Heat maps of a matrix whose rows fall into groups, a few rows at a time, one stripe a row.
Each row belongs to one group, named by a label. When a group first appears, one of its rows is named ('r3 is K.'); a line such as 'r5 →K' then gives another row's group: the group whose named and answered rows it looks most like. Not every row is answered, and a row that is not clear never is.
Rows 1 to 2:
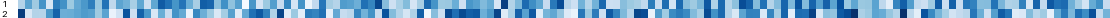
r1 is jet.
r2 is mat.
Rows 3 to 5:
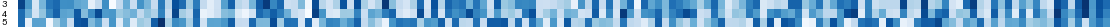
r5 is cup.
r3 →mat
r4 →mat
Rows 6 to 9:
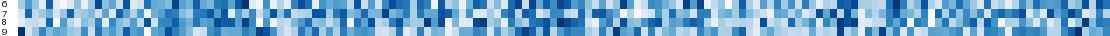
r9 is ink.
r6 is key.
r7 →jet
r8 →key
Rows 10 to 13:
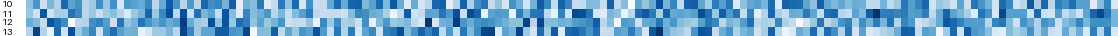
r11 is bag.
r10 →jet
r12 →ink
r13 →key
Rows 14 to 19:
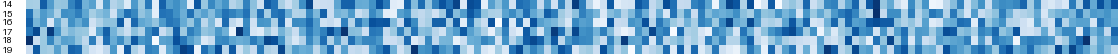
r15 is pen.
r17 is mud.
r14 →bag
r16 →bag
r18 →ink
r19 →jet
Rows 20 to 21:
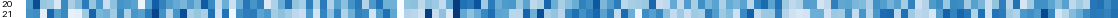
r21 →ink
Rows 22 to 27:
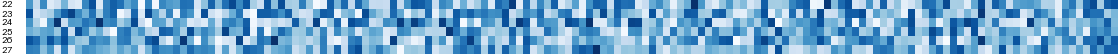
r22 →cup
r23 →mat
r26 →mat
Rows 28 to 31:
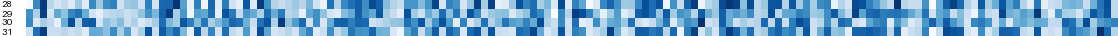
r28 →bag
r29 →bag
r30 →cup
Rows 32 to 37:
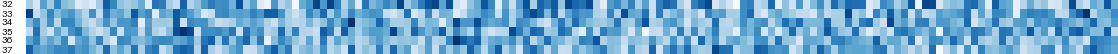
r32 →key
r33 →ink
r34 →mud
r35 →jet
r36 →pen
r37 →mat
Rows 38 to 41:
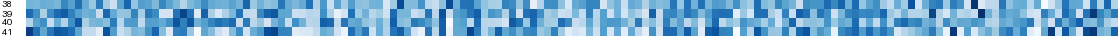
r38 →pen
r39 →mat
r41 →mat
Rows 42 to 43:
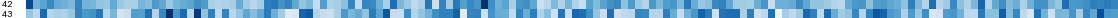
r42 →mat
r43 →bag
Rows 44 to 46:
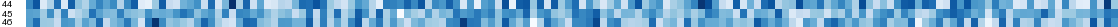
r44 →key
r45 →ink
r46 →pen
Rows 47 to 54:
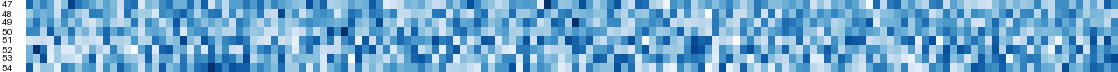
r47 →pen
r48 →jet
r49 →mud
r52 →bag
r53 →cup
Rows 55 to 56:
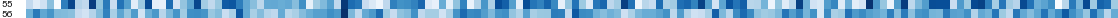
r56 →mud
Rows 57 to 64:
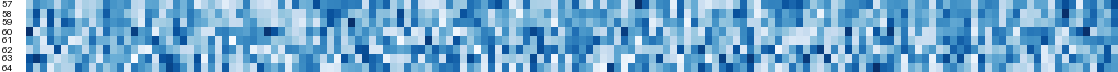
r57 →mud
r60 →ink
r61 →ink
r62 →key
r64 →bag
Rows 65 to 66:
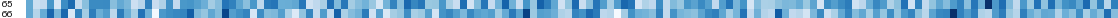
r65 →cup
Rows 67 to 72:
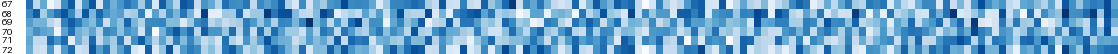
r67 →cup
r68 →mat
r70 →jet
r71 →ink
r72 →cup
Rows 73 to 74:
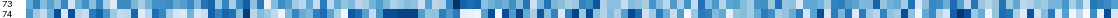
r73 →pen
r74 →key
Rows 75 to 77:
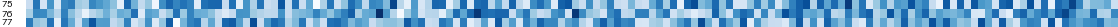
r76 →mud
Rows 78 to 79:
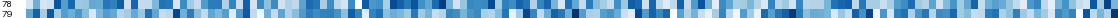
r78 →key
